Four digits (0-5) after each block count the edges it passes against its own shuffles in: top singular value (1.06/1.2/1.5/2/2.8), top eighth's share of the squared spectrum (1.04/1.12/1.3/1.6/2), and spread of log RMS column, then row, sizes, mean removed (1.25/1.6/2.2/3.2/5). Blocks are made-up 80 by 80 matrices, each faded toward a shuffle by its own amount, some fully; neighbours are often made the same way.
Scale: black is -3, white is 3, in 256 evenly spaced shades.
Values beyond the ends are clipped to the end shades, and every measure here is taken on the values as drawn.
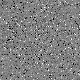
3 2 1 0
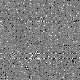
4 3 0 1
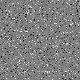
2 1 0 0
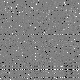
4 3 0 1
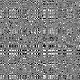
5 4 3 3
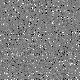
3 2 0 1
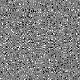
4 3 1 2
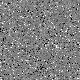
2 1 0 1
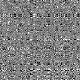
4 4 2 3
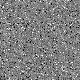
2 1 0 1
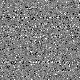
3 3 0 2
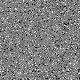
2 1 0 0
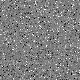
0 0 0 0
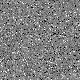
2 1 0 1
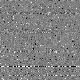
4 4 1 2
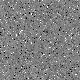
0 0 0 0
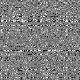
4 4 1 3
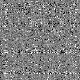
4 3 1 3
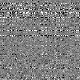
4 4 2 4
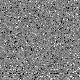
3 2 0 1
